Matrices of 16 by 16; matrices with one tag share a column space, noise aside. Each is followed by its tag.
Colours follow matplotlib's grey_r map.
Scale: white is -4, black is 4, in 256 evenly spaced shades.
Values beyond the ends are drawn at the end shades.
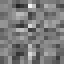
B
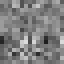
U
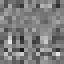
U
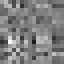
U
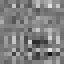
U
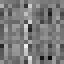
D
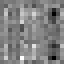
D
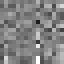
B
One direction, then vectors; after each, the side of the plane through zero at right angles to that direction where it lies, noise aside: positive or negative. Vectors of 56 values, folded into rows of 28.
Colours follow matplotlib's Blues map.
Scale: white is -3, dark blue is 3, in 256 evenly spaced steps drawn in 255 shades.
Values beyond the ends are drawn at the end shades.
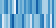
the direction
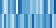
negative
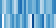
positive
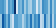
negative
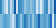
negative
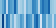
negative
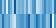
negative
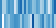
positive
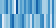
positive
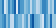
negative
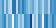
negative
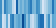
positive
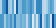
positive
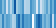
negative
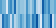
negative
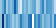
negative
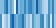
positive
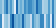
positive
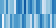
positive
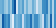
negative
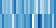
negative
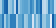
positive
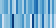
positive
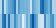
negative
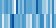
positive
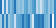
negative
